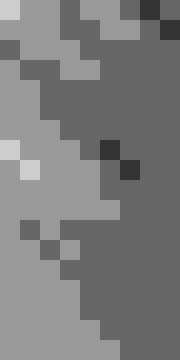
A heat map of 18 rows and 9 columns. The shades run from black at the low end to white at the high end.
The bottom right is the calmest part. Overall the values sit about 50% of the way up the scale. The field climbs toward the left.
